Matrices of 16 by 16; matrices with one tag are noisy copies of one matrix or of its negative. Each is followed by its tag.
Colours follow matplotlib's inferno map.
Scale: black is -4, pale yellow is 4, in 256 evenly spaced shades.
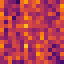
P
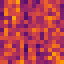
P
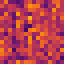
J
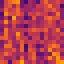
P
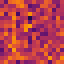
J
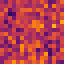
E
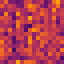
J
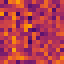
J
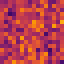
E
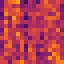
P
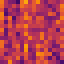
P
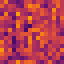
J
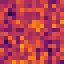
E
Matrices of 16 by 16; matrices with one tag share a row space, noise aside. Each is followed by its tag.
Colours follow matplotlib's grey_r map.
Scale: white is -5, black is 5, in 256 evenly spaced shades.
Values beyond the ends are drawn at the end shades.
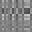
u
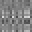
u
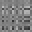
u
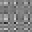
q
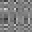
q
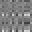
u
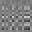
u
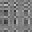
q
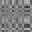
u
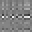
u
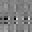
q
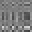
u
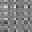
q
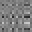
u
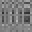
u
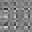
q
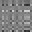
u
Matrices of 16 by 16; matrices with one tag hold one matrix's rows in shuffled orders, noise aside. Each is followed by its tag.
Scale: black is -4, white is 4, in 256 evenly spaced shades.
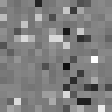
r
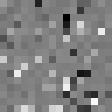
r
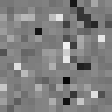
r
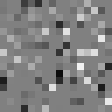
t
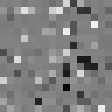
r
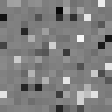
t
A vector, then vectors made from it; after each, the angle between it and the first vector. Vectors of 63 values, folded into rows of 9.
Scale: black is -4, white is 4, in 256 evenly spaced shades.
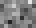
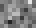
nearly parallel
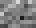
partly aligned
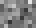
nearly parallel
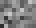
partly aligned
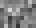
partly aligned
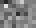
orthogonal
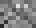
orthogonal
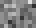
nearly parallel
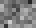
nearly opposite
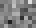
nearly parallel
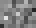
orthogonal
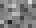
nearly parallel
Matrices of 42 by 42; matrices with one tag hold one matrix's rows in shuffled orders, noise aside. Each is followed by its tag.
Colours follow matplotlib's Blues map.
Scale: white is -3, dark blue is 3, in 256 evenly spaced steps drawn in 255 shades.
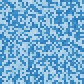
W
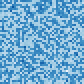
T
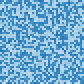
T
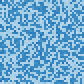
T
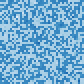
T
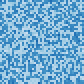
W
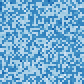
W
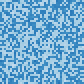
W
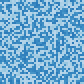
T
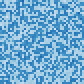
T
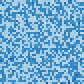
W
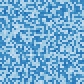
T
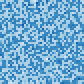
W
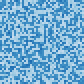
T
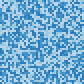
T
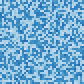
T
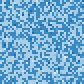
W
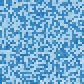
T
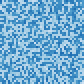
W
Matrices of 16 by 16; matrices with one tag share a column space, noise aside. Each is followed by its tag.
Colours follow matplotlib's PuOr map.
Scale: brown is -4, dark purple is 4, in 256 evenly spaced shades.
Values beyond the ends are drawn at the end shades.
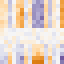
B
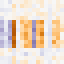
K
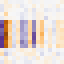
K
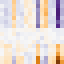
B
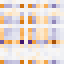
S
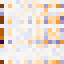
S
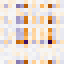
S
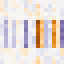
K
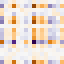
S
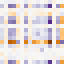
S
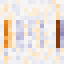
K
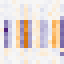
K
